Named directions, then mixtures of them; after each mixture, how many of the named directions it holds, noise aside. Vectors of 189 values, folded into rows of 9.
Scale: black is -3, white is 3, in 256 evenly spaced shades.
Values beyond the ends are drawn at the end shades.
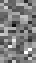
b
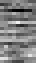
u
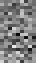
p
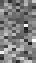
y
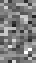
one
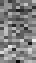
three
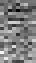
three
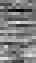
one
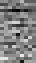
two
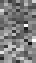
one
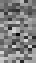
two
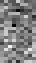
three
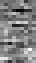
two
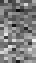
three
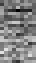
two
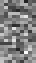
three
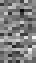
two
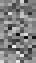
one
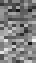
two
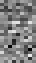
three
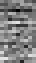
two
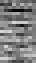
one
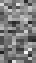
three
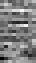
two
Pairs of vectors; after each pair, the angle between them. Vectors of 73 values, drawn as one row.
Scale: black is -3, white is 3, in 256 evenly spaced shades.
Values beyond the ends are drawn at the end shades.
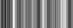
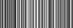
orthogonal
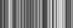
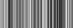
nearly opposite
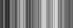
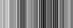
nearly opposite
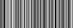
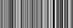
partly opposed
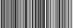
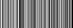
partly opposed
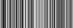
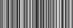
partly opposed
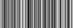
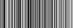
partly aligned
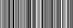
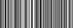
partly opposed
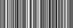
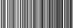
partly aligned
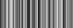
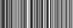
partly opposed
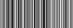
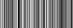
partly aligned
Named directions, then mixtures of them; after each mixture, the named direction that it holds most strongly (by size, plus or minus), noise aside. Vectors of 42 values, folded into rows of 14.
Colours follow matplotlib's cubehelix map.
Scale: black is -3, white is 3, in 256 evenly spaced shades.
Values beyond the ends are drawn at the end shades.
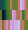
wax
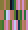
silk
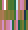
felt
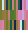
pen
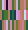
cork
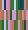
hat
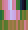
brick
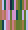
hat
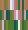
silk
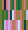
hat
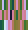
hat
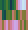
wax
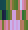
wax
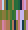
pen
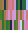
felt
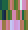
wax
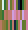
pen
